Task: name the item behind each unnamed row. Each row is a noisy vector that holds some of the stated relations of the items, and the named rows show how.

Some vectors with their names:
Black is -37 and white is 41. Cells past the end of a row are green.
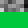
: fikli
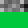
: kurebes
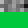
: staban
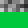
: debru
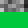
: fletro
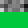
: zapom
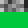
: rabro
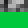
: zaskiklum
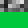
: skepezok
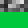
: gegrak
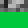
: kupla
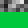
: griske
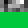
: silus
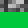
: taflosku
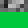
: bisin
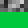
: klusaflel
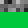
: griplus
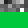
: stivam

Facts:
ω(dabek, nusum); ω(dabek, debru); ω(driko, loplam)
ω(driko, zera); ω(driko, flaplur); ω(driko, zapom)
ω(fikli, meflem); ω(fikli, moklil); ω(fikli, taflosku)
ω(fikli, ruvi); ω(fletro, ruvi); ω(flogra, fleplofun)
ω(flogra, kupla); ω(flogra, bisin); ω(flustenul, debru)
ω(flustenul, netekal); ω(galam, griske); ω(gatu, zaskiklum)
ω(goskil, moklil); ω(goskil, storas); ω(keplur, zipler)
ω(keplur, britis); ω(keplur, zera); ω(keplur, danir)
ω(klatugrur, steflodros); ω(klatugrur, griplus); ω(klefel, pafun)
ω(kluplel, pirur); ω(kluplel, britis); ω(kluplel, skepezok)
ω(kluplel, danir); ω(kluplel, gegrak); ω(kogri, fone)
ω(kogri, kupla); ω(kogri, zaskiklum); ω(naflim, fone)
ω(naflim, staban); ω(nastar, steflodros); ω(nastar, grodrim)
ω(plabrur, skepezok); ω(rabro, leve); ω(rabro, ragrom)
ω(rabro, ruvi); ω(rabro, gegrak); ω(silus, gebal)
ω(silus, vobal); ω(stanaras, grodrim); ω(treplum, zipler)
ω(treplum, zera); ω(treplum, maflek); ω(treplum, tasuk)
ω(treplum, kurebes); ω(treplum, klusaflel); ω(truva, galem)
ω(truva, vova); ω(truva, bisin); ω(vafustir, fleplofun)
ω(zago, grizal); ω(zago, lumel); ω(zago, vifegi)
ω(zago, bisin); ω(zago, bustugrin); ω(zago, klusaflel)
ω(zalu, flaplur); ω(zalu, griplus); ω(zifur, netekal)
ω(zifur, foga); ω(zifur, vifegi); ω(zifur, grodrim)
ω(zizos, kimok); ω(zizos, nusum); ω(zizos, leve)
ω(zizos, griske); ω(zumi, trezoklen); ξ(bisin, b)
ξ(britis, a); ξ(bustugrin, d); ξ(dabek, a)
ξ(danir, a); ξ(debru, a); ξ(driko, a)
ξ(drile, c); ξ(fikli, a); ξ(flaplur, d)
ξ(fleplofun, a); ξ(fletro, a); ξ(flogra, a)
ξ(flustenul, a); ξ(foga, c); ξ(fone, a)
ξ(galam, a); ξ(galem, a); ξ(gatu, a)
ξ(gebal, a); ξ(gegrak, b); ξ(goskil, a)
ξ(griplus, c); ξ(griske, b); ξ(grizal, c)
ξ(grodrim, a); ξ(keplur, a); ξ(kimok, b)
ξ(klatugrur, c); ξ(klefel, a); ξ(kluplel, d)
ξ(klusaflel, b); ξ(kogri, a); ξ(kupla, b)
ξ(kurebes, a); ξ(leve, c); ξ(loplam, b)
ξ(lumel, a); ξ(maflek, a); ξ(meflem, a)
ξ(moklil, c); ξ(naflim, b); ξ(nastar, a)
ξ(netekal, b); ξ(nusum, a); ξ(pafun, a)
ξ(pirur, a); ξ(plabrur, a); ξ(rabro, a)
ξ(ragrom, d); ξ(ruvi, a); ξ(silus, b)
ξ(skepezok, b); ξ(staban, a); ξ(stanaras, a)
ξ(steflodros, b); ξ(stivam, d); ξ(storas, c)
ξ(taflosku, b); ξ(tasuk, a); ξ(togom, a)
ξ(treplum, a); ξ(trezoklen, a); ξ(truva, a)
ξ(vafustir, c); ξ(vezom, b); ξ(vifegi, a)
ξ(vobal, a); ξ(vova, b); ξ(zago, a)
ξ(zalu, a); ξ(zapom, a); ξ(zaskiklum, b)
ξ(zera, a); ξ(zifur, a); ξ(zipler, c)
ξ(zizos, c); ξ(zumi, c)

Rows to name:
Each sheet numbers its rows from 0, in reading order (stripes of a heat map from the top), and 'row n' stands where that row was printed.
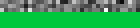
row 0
meflem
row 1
pafun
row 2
drile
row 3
flaplur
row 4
klatugrur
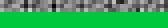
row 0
zago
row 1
driko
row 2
fleplofun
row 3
lumel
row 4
grizal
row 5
nusum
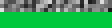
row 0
klefel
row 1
netekal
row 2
dabek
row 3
zumi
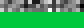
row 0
flustenul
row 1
kluplel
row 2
keplur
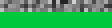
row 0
galem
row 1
galam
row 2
vafustir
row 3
grodrim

